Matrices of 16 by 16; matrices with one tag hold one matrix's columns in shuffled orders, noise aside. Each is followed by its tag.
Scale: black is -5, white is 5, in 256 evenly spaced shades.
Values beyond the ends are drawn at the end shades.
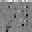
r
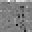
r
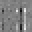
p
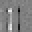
p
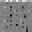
r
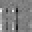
p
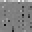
r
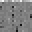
r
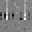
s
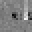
s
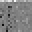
r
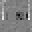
s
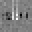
s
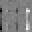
p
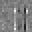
p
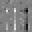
p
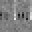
s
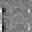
p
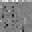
r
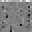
r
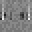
s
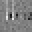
s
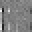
p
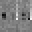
s
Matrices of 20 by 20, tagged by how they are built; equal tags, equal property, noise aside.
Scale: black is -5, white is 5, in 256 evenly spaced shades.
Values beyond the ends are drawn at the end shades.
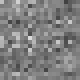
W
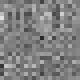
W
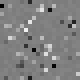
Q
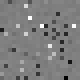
Q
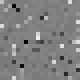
Q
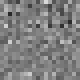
W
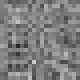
W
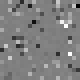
Q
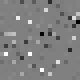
Q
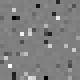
Q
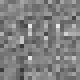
W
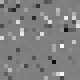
Q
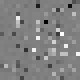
Q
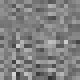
W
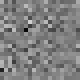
W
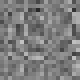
W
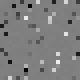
Q
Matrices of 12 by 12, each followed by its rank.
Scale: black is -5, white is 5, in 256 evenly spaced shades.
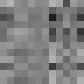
two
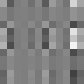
one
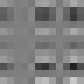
one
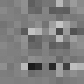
two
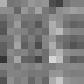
two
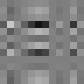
one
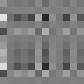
one
